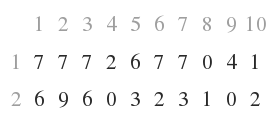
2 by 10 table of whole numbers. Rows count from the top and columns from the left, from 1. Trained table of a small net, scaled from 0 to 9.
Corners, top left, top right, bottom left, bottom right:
7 1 6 2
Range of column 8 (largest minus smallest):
1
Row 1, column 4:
2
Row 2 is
6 9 6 0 3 2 3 1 0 2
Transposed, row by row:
7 6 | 7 9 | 7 6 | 2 0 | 6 3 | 7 2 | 7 3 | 0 1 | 4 0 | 1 2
